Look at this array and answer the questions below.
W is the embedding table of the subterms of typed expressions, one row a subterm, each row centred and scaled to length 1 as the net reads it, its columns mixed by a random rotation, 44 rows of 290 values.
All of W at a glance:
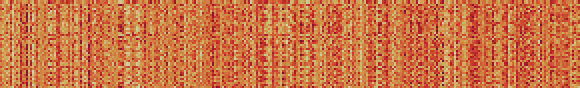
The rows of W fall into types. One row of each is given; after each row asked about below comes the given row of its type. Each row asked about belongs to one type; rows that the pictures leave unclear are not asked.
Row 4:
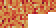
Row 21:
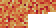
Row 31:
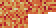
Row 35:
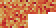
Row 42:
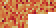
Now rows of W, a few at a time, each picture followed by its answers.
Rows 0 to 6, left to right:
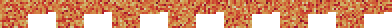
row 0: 35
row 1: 35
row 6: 31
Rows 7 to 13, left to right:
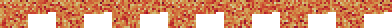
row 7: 35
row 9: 42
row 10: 35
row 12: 21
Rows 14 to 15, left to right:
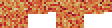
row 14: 31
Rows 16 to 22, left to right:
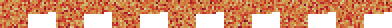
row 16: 31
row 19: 4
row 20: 21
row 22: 42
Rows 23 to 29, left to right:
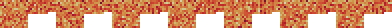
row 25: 35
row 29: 35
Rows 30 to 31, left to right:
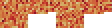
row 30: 42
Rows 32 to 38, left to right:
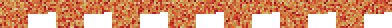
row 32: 31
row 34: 31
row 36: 42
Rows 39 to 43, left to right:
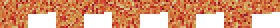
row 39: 42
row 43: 21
